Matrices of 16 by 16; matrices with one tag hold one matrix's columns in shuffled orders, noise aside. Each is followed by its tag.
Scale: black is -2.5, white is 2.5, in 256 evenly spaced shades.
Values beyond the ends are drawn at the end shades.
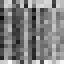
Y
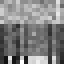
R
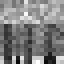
R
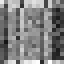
Y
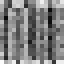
Y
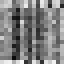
Y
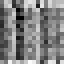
Y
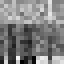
R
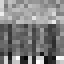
R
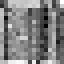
Y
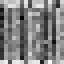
Y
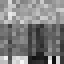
R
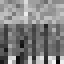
R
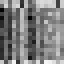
Y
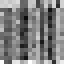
Y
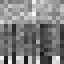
R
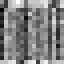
Y
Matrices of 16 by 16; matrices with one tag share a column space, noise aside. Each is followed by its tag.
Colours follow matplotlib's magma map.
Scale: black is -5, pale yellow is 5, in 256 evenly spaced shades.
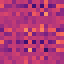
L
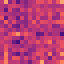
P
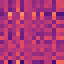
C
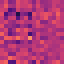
C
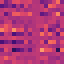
L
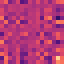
P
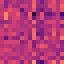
C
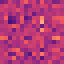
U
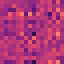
C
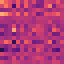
L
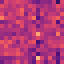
P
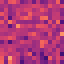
P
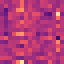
C
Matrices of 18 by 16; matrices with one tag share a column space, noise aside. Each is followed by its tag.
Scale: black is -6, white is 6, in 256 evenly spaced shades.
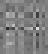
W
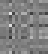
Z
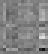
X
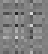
Z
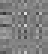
Z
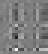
X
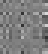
Z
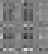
X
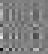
X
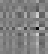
W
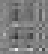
X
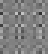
Z
